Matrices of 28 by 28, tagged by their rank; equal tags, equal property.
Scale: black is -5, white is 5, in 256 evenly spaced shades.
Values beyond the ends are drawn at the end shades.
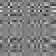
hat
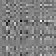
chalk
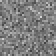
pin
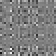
chalk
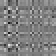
hat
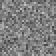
pin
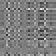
hat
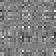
chalk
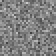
pin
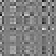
hat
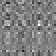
chalk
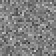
pin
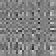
chalk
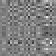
hat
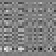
hat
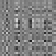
hat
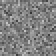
pin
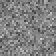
pin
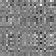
chalk
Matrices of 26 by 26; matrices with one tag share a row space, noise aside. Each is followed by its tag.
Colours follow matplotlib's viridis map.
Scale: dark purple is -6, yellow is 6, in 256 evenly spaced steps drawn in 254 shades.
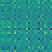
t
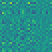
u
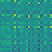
t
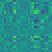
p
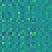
u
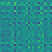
t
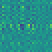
u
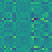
p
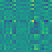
p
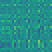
t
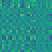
u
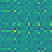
t
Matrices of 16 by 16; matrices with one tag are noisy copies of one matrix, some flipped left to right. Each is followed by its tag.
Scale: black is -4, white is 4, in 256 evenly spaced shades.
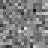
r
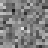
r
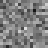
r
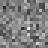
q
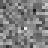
r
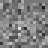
q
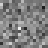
q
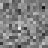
q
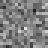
r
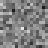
r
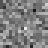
r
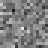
r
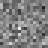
q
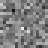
r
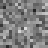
r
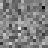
q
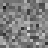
q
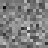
q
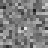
r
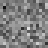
q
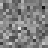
q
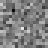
r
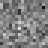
q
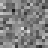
r
